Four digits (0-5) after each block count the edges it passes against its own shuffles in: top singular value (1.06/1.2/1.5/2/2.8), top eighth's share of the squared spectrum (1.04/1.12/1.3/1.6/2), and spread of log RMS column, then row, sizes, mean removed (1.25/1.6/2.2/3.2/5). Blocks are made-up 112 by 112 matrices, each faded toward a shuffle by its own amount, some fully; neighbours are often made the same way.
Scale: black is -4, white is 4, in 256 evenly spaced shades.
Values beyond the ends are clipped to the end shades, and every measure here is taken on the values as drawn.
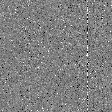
3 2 2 0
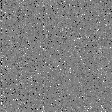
2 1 1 0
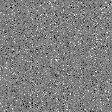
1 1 2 0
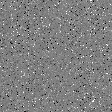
1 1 1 0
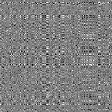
5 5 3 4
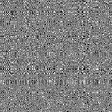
5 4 3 3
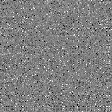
4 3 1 2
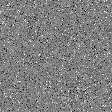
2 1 0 0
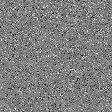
3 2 0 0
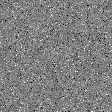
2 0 0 0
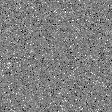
3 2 0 0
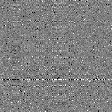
5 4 2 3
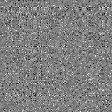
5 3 2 2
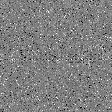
3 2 0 1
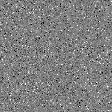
3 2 0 1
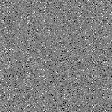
4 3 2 2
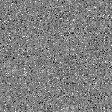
4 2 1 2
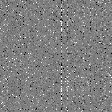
4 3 2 1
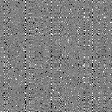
5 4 3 2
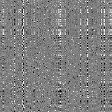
5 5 4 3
